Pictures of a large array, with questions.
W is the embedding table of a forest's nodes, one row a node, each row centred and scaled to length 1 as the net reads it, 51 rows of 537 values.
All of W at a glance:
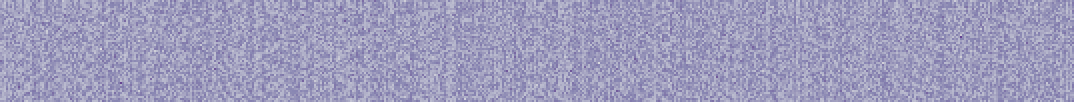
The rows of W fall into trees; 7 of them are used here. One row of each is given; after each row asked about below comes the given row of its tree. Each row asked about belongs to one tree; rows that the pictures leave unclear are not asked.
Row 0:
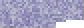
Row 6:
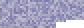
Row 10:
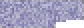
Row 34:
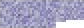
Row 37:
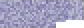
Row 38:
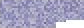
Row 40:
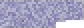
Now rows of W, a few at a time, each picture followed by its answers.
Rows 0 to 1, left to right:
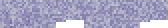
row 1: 6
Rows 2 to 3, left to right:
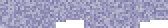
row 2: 6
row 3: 6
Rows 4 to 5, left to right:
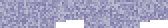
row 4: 34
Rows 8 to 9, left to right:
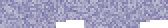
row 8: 38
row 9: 10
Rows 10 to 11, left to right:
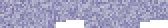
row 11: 40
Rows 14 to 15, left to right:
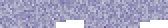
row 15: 38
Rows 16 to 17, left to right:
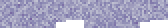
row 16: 10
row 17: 40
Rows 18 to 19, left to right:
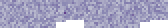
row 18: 34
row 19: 38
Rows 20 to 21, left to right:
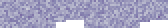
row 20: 34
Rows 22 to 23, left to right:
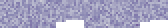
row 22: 37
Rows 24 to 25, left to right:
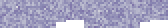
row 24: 6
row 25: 0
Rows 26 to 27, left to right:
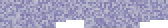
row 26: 10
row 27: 40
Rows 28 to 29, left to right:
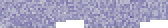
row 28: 40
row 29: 37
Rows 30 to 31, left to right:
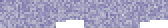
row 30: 38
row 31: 10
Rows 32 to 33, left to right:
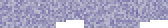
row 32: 6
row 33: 6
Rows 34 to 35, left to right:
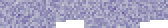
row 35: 40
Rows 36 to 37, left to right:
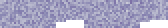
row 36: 6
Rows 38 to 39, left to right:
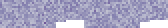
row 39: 40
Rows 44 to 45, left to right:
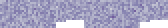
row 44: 6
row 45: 34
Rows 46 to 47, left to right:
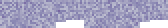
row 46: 40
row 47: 40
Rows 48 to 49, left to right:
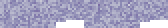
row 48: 0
